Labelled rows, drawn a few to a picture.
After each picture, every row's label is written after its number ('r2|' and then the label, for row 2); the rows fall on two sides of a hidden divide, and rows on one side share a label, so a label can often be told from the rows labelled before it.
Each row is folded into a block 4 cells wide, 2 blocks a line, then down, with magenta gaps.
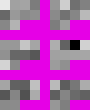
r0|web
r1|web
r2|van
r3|web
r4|web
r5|web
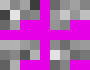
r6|web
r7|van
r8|web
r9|van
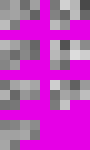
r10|van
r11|van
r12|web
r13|van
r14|van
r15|web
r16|van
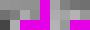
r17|web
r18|van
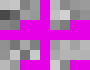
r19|web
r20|van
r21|van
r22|van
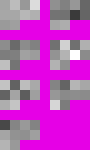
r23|van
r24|web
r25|van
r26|van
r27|web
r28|van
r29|van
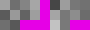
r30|web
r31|van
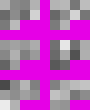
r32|web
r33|web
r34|web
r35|web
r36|van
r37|van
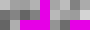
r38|web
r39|van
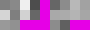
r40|van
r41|van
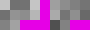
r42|web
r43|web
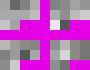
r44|van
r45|van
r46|web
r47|van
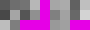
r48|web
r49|web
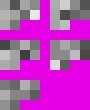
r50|van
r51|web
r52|van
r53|van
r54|van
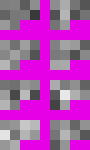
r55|web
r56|web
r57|van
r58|web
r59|van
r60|web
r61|van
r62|web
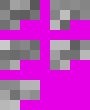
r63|web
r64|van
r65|web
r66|web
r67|van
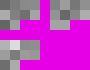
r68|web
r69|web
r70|web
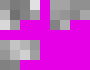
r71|van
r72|web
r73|van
